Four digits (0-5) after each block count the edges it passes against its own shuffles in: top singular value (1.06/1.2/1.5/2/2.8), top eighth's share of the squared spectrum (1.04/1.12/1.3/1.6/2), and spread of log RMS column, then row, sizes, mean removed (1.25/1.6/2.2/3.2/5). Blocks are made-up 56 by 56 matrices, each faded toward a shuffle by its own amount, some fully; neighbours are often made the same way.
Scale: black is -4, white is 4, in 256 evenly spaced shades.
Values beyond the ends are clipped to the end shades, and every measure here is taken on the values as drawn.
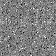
2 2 0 0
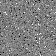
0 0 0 0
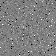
0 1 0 0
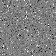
1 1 0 0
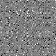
3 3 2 1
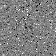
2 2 1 0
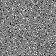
1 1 0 0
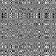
4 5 3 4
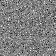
0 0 0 0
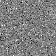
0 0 0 0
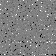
2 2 0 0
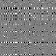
5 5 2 3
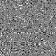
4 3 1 2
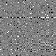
4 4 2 2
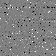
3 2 0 1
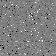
2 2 0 0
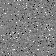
0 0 0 0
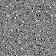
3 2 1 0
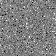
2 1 0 0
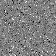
0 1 0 0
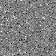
2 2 0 0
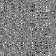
4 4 2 2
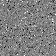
0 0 0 0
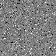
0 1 0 0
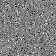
1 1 0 0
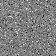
0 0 0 0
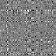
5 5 3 3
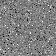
0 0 0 0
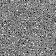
2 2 0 1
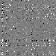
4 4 2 2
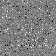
3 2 0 1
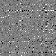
4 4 2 2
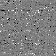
3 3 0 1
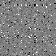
3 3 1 1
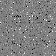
2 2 1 1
